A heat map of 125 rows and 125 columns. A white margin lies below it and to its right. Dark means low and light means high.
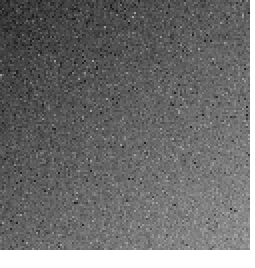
Mirror symmetry: none. Average level on the scale: 40%. Slope: up to the bottom right. Grain: fine. Ninth with the lowest average: top left. Ninth with the highest average: bottom right. Stripes: none.
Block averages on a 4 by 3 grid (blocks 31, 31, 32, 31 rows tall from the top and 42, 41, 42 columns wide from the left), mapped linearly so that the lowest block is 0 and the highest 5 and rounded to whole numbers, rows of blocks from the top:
012 | 123 | 234 | 345
